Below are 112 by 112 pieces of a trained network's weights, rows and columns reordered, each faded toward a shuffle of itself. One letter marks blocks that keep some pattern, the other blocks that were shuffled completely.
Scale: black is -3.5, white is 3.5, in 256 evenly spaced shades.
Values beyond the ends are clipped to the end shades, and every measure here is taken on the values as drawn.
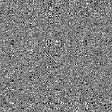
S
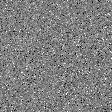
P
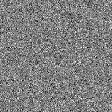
S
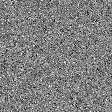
P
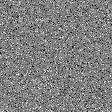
P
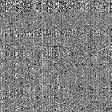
S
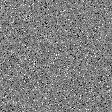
P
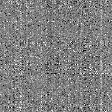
S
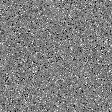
P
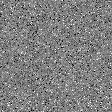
P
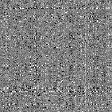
S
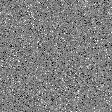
P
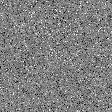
P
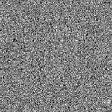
S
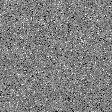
P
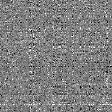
S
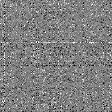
S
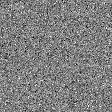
P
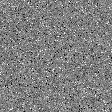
P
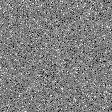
P
